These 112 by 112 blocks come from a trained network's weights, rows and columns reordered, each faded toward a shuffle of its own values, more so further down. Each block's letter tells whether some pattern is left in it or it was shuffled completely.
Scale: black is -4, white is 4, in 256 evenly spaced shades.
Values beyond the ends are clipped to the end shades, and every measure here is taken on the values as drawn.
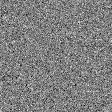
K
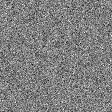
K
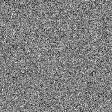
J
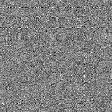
J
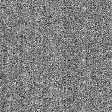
J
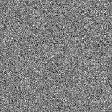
J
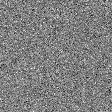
K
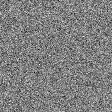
K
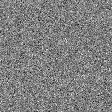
K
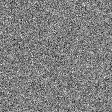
K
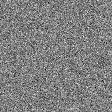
K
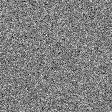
K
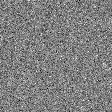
K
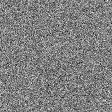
K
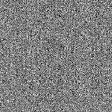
J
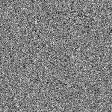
J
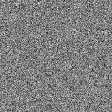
J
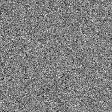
J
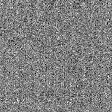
J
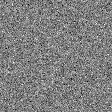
K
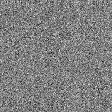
J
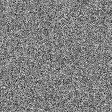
K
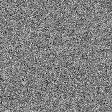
K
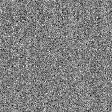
J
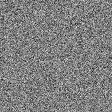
K
